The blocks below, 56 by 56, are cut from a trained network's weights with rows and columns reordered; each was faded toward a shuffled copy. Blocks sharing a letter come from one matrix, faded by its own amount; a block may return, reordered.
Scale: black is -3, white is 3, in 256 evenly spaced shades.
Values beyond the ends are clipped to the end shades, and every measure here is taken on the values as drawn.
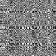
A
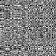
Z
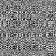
A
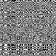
A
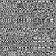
Z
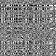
A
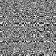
Z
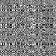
A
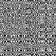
A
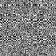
Z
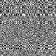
Z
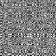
Z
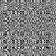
A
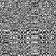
Z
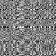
A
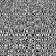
Z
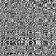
A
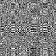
Z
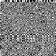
Z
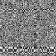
Z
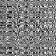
A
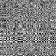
Z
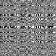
A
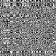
Z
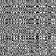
A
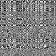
A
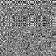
Z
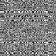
Z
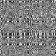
A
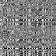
A
